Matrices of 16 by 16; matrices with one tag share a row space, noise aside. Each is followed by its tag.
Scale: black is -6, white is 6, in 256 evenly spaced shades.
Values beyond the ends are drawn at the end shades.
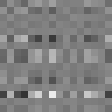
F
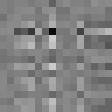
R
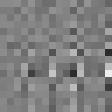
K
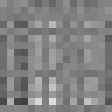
F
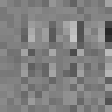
K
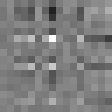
R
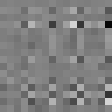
K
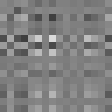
F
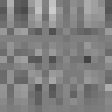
F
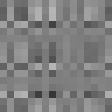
F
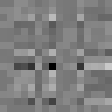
R
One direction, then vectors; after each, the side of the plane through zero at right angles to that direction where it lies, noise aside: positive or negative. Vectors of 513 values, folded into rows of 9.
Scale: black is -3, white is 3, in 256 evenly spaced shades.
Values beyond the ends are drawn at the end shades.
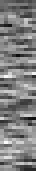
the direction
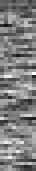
positive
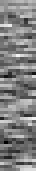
negative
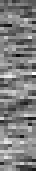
positive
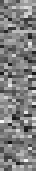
negative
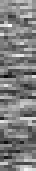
negative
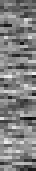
positive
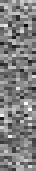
negative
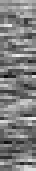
negative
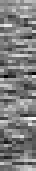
negative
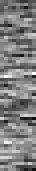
positive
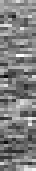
negative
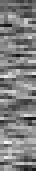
positive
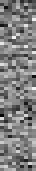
positive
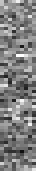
negative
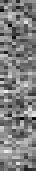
positive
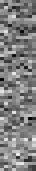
positive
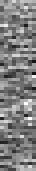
negative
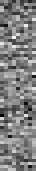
positive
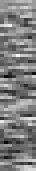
negative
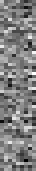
positive
